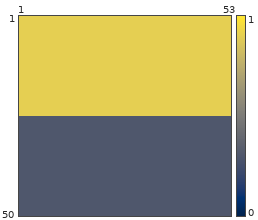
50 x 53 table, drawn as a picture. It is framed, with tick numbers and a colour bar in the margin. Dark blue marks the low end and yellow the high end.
The table splits into 2 rows of 1 panel. Panel 1,1: very high, flat. Panel 2,1: low, flat.
